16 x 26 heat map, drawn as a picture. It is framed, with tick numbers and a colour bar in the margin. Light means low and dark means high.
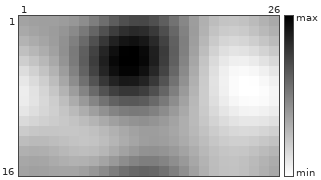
Lone odd cells: none. Ninth with the lowest average: middle right. Average level on the scale: 40%. Stripes: none. Ninth with the highest average: top middle.
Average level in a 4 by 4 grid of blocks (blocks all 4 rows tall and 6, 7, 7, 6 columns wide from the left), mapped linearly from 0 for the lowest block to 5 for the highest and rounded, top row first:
2 5 3 1 / 1 5 3 0 / 1 2 2 0 / 2 2 2 1
